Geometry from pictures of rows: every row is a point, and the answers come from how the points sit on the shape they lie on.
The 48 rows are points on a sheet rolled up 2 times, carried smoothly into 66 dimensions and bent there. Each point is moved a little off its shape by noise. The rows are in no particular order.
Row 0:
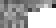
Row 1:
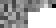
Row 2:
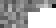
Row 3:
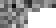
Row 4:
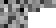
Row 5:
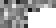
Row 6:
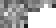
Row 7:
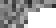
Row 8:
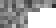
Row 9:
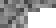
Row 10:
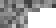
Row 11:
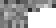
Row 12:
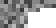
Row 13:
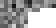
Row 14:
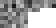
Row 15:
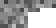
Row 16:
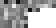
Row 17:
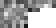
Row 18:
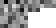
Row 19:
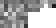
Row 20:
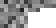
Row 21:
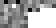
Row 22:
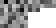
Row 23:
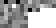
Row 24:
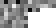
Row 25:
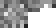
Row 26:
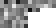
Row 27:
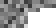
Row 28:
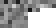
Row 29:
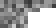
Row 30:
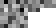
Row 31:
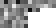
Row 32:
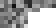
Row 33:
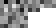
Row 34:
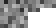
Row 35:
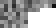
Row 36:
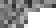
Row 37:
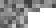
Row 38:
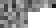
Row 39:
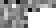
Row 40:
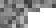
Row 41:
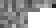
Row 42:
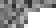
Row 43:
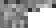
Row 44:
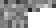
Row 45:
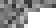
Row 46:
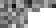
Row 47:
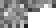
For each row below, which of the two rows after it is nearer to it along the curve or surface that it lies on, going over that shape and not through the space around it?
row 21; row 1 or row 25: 25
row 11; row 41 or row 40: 41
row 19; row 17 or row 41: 17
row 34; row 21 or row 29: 29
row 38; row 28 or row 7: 7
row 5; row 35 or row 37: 35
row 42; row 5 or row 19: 19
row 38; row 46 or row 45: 46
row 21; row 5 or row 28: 5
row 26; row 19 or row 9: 19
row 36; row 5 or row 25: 25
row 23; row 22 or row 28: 22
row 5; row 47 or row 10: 47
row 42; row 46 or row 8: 46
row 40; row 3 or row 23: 3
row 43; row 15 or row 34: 34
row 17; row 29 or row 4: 4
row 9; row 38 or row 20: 20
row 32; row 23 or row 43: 43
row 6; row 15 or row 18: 18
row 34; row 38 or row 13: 13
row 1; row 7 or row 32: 32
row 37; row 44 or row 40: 40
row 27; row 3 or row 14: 3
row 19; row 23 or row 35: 35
